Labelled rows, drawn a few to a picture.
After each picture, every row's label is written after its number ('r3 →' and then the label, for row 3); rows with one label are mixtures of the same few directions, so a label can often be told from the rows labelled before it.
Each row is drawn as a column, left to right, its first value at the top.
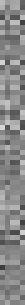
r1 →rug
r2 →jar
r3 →rug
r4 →rug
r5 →rug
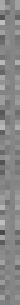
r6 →rug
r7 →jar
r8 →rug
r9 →rug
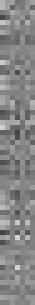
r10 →rug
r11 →rug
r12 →jar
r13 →rug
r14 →rug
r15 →rug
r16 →jar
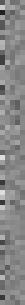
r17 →jar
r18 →rug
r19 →jar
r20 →jar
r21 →jar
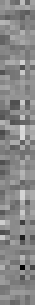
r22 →rug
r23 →rug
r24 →jar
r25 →jar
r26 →rug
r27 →jar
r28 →rug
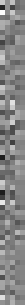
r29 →jar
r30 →rug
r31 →jar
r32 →rug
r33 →rug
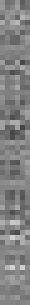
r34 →rug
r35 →rug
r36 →rug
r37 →rug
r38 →rug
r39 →rug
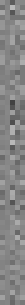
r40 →jar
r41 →rug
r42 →jar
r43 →rug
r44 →jar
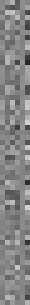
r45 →jar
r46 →jar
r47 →jar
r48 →rug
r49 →rug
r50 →jar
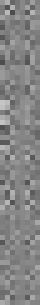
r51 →jar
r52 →jar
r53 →jar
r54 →rug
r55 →jar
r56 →jar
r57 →jar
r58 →rug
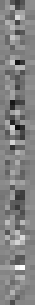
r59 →rug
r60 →rug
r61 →jar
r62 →rug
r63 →rug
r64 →rug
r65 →rug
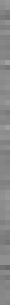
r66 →rug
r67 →rug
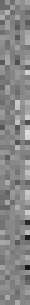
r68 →rug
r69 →jar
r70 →jar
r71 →jar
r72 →rug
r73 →rug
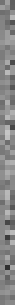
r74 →jar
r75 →rug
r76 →rug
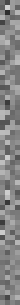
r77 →rug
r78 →jar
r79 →rug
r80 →jar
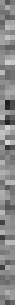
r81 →rug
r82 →jar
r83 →jar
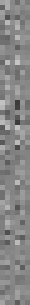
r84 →jar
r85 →rug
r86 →rug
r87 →jar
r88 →rug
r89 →jar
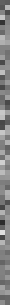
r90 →rug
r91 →jar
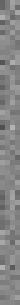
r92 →rug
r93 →rug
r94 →rug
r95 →jar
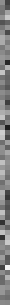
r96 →rug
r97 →rug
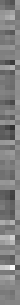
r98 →rug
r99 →rug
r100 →rug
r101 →rug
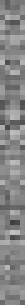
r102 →jar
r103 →rug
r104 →rug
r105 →rug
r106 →jar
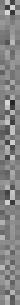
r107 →rug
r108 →jar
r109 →jar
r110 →jar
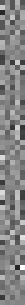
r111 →jar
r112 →rug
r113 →rug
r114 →rug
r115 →rug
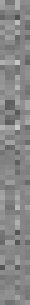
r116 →rug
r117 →jar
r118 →jar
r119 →rug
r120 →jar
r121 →jar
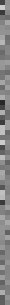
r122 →jar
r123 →rug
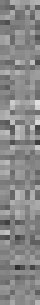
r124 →rug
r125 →rug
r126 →jar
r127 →rug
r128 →rug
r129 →jar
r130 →rug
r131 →jar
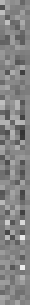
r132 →jar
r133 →rug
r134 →rug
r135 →jar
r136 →rug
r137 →jar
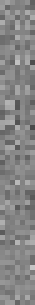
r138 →rug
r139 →jar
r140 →jar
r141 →jar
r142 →rug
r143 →jar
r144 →rug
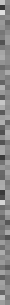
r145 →jar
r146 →rug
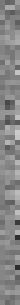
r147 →rug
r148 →jar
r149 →jar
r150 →rug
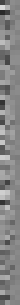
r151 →jar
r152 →jar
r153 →rug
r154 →jar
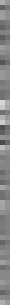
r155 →jar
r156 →jar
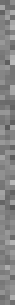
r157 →jar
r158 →rug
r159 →jar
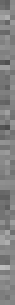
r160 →rug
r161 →rug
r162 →rug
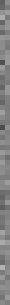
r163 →rug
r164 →jar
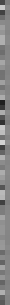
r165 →jar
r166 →jar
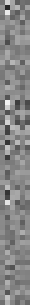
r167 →jar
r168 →jar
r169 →rug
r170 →jar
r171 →rug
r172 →jar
